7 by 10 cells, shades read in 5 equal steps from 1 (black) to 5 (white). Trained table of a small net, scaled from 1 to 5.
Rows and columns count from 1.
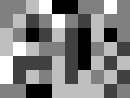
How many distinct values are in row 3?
4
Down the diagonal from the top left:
3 4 1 3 4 2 4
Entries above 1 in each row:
8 10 7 9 9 10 8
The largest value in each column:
5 5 4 5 5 4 4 4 5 4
